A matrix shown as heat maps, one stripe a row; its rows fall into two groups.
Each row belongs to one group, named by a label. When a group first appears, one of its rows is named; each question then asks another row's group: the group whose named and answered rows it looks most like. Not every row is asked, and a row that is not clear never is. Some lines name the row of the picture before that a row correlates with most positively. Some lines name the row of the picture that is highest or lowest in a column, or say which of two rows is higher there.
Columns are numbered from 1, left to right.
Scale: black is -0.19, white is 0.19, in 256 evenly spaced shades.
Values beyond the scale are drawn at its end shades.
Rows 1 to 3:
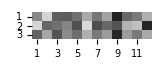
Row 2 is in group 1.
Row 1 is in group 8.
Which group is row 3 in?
8
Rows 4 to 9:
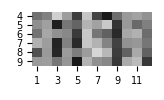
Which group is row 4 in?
1
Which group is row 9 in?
1
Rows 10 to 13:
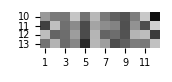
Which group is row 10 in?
1
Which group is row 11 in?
8
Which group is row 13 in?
8
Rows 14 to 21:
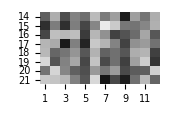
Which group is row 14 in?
8
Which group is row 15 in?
8
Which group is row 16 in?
1
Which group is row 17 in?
8
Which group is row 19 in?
1
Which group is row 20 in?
8
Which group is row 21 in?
1
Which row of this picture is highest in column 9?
15
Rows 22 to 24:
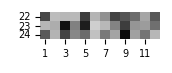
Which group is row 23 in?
8
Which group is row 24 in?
8
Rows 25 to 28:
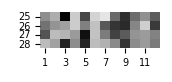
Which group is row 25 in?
8
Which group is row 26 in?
1
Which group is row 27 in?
1
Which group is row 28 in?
8
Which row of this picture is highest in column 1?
28
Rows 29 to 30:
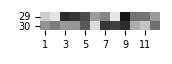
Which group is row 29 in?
8
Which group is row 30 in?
1
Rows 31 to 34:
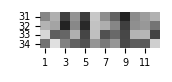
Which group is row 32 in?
8
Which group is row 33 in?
1
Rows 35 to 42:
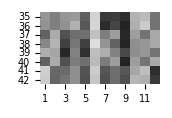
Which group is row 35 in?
1
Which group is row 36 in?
1
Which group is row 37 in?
8
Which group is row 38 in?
8
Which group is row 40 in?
8
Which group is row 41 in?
1
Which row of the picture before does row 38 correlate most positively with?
31
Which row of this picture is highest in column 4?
36
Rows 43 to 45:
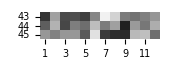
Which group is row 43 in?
8
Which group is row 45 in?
1
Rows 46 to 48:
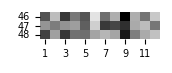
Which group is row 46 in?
8
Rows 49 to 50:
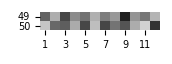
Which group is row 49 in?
8
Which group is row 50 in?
1
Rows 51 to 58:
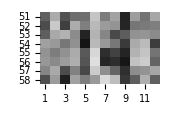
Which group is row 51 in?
8
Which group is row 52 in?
8
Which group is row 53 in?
1
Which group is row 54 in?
1
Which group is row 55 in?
1
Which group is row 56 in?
1
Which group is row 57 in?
8
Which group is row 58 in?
8
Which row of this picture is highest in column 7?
58
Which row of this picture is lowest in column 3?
58
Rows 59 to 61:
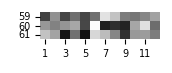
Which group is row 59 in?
8
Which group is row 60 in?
1
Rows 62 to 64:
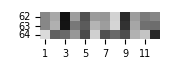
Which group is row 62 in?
8
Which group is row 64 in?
1
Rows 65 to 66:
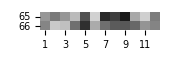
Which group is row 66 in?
1
